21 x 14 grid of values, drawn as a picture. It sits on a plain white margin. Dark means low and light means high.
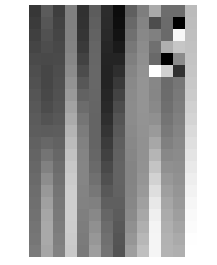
The grain runs up and down. Values change most from cell to cell in the top right. The top middle is the ninth with the lowest average. Values rise toward the bottom right. In the top right lies a patch that is rougher than the rest.
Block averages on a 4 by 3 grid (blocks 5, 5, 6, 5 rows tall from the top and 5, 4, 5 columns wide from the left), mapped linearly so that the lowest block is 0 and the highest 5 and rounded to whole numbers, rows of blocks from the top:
0 0 3 / 1 1 3 / 2 1 4 / 3 2 5
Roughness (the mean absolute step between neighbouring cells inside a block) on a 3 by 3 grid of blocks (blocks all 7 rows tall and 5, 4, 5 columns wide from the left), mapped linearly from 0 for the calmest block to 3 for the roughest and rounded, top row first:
013 | 000 | 101
